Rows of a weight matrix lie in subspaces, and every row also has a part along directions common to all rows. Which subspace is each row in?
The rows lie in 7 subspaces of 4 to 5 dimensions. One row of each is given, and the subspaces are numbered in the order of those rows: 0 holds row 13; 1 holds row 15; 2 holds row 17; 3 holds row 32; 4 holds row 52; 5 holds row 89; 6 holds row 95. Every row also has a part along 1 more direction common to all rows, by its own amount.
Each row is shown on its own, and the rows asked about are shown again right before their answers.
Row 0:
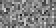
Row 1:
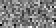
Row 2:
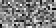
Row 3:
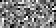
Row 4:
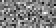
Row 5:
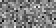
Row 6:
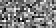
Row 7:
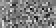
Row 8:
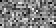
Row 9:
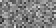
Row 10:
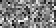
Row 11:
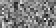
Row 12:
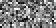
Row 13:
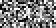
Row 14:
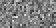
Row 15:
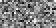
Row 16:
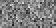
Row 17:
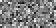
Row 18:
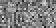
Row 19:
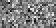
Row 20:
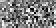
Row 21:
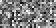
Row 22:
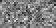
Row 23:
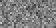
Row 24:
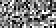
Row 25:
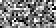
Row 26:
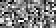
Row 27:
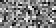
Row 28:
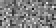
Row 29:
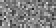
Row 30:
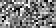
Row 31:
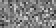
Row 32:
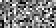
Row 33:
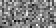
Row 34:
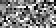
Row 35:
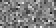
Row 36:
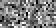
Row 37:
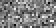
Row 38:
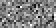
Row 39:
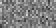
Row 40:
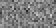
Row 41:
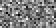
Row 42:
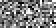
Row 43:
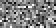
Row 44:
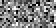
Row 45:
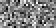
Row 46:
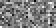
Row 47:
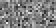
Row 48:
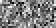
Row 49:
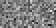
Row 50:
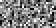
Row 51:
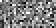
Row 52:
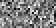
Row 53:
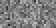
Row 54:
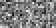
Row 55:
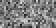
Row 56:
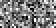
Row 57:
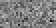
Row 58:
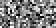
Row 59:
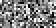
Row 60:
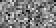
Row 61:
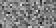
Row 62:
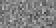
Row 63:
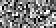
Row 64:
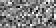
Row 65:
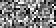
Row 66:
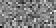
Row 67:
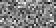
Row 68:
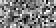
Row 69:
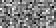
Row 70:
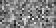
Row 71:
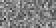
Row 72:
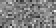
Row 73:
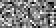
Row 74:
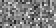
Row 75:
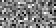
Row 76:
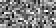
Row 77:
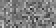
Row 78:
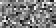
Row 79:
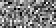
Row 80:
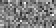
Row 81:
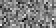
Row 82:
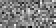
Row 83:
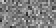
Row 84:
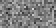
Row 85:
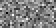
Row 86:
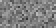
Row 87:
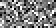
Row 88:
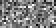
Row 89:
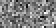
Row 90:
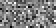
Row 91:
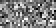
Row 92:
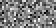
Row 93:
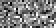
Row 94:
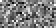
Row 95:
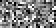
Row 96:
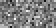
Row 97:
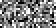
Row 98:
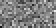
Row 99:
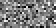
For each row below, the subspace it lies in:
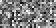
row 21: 6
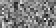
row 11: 3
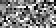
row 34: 6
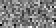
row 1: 1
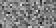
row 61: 1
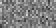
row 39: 6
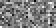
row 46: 2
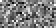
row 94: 4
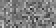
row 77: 3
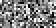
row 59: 5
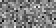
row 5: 4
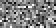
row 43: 6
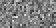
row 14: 5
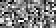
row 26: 1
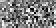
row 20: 3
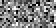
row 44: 4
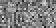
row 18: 5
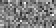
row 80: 3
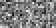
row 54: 2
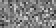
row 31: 3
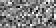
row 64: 4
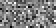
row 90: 6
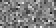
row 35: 2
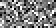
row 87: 4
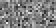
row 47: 3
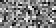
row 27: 6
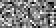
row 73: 2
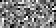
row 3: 6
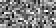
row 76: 1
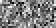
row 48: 4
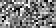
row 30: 2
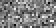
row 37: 5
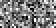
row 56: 3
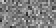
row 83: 6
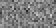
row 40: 4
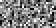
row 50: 0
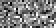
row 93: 5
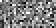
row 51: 3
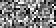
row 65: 4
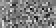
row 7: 3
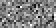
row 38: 4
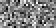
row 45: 1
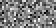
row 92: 5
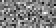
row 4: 0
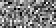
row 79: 4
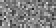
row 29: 0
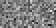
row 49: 2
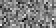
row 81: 0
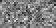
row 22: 2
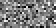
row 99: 6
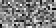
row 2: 1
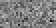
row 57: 3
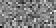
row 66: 2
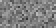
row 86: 4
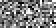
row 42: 1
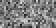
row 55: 1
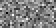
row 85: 0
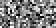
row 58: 0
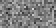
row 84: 0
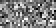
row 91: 3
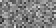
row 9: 4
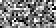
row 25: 1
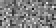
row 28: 0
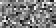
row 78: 6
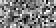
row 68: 5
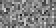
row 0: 5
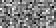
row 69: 0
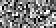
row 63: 5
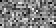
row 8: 1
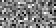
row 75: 0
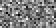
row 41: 0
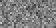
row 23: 4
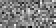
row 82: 1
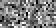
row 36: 1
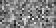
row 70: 5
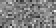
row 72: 2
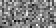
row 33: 6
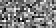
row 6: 5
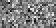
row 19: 3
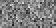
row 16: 4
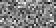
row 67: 5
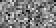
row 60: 2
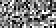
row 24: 5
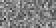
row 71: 0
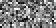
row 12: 0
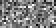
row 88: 6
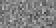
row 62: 5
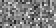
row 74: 6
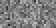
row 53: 1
